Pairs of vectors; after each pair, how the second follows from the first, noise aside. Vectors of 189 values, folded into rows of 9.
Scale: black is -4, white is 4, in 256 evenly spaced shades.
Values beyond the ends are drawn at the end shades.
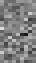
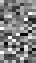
scaled up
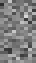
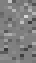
partly zeroed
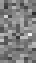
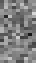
negated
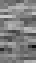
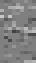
partly zeroed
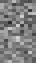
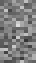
reversed
